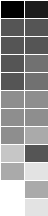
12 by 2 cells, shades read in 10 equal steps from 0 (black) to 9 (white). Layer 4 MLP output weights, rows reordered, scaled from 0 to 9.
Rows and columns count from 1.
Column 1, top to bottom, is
0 3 3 3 3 5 5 5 7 6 9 9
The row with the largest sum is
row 12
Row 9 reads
7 3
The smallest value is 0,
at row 1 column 1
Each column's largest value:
9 8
